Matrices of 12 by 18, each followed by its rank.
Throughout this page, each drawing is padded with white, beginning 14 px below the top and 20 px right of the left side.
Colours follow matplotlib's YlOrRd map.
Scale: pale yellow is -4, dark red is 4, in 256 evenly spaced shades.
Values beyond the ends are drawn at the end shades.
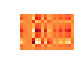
one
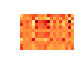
two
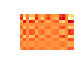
one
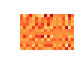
two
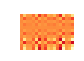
one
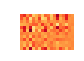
two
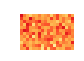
full rank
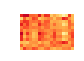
two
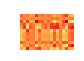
two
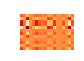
one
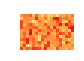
full rank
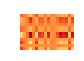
one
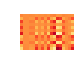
one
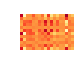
two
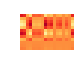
one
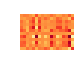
two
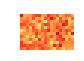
full rank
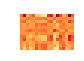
two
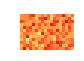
full rank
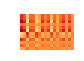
one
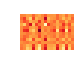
two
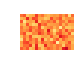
full rank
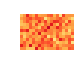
full rank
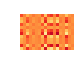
one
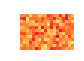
full rank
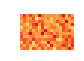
full rank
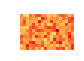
full rank
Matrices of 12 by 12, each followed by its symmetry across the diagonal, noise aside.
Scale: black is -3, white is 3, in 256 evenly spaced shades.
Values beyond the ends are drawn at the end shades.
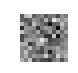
neither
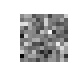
neither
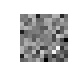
symmetric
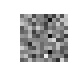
neither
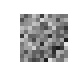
symmetric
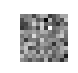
neither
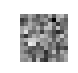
neither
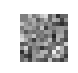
symmetric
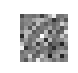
symmetric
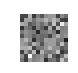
symmetric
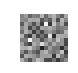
symmetric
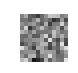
neither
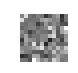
symmetric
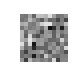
symmetric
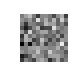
neither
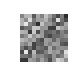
symmetric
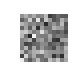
neither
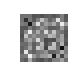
symmetric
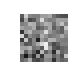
neither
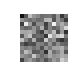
neither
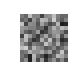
symmetric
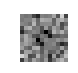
symmetric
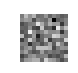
neither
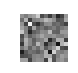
symmetric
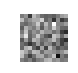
neither
